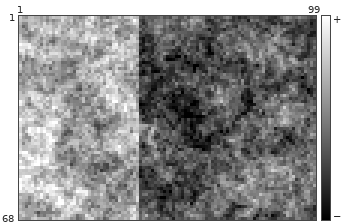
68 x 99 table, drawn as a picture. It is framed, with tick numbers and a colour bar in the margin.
Grain: blotchy. Stripes: none. Seam: vertical, 40% of the way across, the left part higher.
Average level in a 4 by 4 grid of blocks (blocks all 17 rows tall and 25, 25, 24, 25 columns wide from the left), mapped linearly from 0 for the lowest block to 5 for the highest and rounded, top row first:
5301 | 4301 | 5301 | 5212
